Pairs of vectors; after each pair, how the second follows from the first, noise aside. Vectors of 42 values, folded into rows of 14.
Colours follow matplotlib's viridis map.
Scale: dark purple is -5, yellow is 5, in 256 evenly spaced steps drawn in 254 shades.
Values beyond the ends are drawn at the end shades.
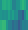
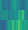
negated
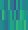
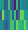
scaled up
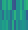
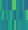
negated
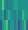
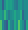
negated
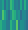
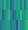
negated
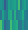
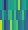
scaled up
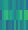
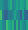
negated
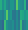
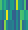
scaled up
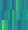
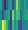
scaled up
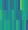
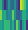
scaled up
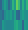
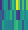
scaled up
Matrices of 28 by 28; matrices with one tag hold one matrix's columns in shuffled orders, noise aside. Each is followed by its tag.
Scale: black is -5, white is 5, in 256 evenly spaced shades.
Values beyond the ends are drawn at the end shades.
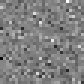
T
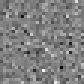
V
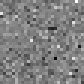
T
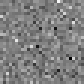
T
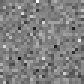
T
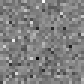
T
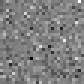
T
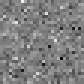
T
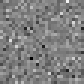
T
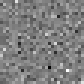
V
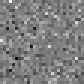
T
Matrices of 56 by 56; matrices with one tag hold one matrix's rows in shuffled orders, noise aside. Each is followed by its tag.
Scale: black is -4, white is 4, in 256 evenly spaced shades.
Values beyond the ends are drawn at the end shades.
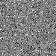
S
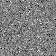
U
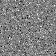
U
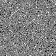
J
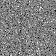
U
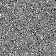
S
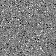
U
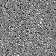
U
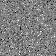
U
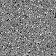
U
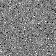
J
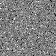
S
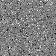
U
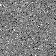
S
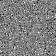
J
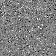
U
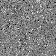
U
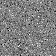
U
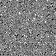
J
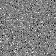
S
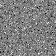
J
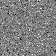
U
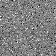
S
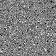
J
